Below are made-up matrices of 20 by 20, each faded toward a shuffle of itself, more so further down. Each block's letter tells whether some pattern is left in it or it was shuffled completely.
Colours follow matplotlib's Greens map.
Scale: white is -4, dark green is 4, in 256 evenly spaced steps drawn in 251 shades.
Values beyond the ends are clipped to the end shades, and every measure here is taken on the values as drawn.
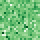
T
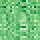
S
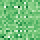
S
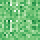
S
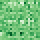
S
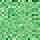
S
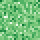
T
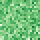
T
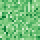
T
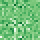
S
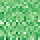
S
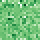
S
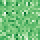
S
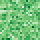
T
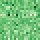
S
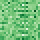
S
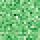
T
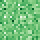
S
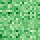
S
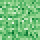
S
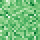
S
